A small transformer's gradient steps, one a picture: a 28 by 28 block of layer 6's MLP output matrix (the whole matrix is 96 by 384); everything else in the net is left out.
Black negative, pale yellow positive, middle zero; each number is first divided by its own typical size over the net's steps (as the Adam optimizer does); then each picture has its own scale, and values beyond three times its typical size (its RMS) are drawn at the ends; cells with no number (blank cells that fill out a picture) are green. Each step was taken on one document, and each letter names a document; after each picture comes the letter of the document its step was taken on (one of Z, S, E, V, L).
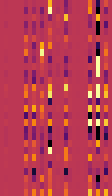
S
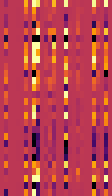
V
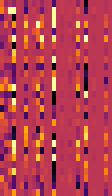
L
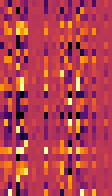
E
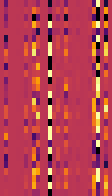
V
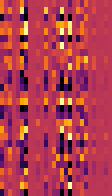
E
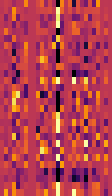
L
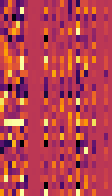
E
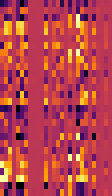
E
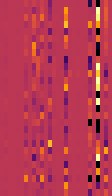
S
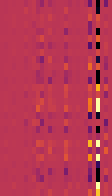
S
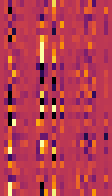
L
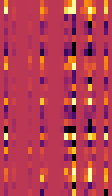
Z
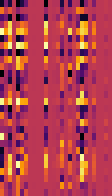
E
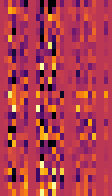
L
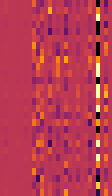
S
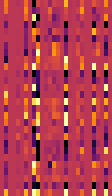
V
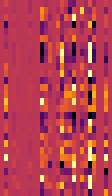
Z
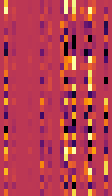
Z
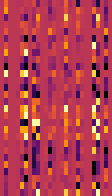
V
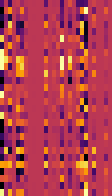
E
